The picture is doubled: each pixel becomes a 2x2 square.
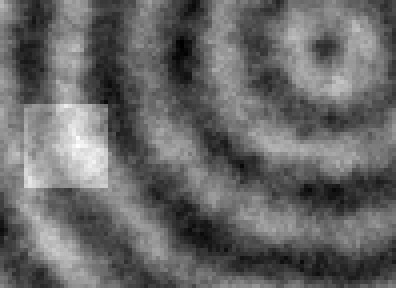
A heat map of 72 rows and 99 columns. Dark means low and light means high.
The ninth with the highest average is the middle left. Rings spread out from the top right. No lone cell stands out from its neighbours. An odd patch, higher than its surroundings, sits in the middle left. Neither half mirrors the other.
